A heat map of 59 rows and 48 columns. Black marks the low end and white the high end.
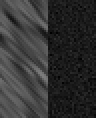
It is made of 1 by 2 panels. Panel 1,1: low, slanting down to the right. Panel 1,2: very low, fine-grained, faint in contrast.
